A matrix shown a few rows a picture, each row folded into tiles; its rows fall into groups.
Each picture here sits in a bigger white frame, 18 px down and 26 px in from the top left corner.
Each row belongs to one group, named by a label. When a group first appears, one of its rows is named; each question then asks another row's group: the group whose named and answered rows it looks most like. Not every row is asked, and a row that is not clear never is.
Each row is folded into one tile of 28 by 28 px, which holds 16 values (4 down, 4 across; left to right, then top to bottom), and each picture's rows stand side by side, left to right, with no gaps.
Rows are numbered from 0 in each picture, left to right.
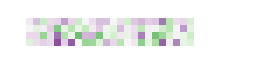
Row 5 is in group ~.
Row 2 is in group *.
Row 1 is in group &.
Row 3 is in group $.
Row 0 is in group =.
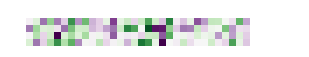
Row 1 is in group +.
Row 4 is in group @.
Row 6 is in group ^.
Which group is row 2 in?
~
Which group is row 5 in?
~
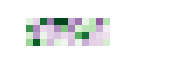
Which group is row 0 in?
$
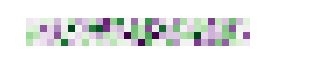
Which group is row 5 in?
=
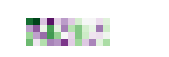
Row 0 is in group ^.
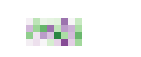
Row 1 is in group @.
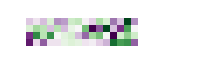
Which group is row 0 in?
&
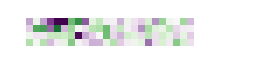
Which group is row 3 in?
=
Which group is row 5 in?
$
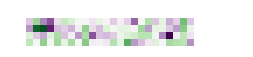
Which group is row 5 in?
+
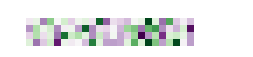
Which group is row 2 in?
$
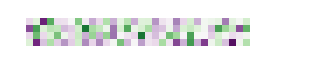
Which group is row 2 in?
&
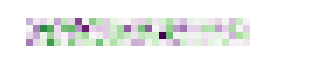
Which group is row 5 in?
~
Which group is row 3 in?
@
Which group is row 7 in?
=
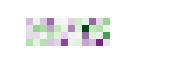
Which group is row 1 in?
~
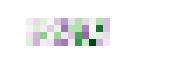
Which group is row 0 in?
=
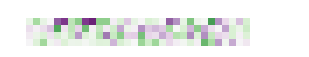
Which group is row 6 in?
$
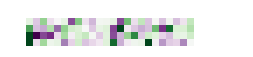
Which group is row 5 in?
&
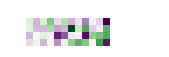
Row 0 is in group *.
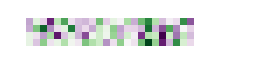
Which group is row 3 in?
$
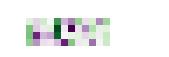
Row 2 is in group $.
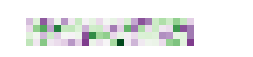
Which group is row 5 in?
@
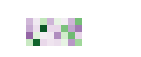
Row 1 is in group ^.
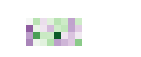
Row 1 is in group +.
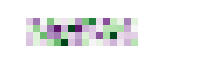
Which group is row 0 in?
^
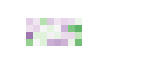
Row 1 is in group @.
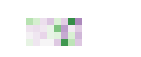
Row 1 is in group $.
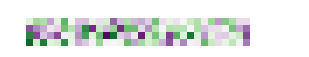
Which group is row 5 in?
&
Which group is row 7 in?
@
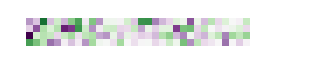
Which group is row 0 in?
+
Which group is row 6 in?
=
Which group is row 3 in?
$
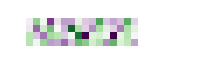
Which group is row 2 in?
+
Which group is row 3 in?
+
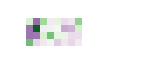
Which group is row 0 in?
=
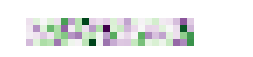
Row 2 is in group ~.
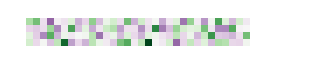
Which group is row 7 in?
=
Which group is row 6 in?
^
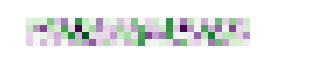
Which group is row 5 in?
~
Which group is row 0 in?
*
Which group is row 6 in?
^
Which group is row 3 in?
^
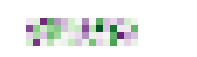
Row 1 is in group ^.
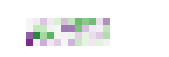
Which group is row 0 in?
&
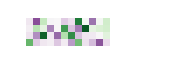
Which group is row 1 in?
^
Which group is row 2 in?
&
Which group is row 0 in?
=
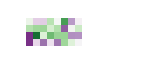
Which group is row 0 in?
&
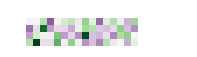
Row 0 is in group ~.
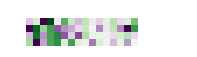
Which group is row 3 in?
*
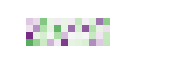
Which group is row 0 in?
+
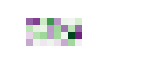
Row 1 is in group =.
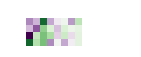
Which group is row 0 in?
+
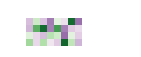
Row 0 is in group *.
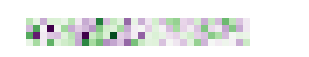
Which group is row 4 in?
+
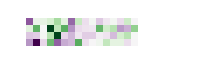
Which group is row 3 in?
*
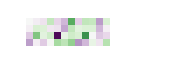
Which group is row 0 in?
&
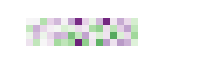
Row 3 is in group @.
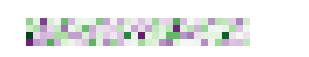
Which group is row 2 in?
$
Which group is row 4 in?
+
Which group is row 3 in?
=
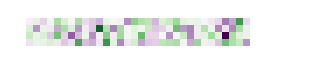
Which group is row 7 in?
+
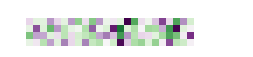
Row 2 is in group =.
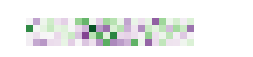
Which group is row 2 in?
^
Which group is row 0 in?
&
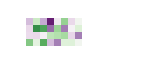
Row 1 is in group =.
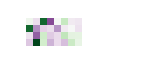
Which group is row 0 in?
$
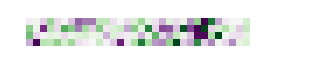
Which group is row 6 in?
=
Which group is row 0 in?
~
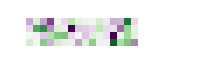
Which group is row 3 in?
+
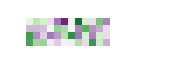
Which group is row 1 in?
^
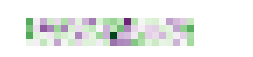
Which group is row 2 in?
^
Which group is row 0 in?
~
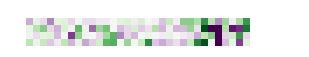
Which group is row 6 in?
@
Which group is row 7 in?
*
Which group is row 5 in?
*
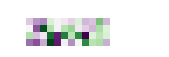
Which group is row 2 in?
+
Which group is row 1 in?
&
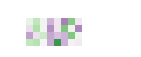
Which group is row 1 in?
=
